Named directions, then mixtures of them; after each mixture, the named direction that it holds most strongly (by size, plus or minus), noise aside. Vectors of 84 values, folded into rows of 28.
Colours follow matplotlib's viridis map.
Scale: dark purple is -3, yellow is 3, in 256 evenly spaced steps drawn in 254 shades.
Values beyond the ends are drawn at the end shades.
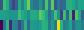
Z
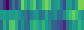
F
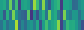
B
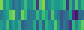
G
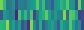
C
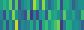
B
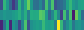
Z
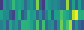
G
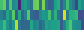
B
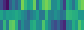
F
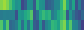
F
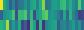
C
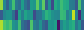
C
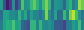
F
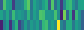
Z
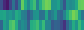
F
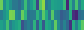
G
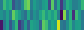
Z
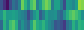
F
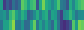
F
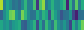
G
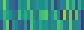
Z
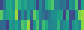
C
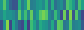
Z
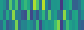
B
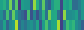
B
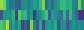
C
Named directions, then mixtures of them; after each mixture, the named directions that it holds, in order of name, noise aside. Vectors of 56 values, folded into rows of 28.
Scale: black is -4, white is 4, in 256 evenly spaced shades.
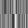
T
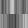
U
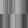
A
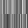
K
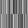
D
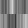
U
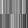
A, K, U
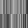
A, D, K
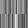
A, D, T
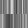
D, K, U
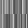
D, K, T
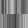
U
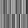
K, T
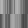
A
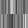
D, T, U
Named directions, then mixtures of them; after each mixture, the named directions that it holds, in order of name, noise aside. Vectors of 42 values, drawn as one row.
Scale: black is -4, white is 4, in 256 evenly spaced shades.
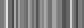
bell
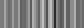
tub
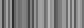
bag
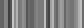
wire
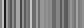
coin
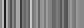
coin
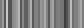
bell, coin, wire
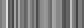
bell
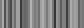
coin, tub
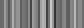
tub, wire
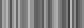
bag, bell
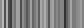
bell, coin, wire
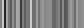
coin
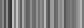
coin, wire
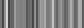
bag, bell, wire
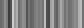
wire
